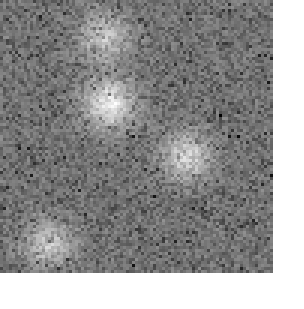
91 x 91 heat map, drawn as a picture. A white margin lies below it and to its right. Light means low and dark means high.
Dips: four. Seam: none. Mirror symmetry: none. Stripes: none.
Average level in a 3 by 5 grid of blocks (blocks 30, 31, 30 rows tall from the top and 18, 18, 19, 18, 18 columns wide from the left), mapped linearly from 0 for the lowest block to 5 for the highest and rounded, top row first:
51255 | 52105 | 23555
